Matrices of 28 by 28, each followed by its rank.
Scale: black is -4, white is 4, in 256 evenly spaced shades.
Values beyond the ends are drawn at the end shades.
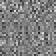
five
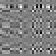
two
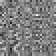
five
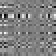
two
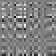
two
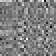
five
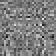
five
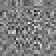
five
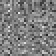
five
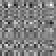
two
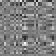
two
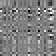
two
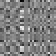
two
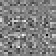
five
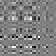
two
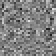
five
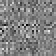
five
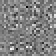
five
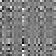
two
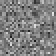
five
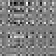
two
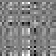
two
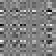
two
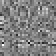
five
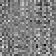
five
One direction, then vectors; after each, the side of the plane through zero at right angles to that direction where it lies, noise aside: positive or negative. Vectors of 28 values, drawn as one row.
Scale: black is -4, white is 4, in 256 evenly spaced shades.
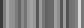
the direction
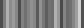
positive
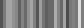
positive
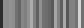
positive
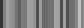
positive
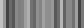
negative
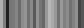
negative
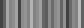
positive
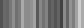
positive
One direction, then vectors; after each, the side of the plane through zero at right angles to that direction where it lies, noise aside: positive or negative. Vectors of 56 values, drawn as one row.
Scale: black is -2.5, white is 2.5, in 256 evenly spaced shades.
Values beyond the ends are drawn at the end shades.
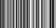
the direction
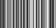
positive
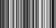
positive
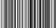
negative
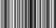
negative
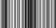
negative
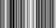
positive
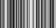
positive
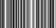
positive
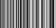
positive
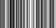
positive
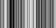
positive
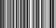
positive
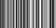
positive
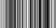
negative
